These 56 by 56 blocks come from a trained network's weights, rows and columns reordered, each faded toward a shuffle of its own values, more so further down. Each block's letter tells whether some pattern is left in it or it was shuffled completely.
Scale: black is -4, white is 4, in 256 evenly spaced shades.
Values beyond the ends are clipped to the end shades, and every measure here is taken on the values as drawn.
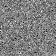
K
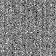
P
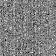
P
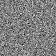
K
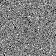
K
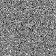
P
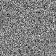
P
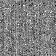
P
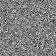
K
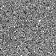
P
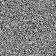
K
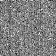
P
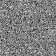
K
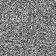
P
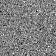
P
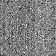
P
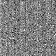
P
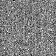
P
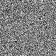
K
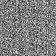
P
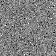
K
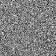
P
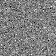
K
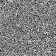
K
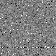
P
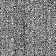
P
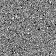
K
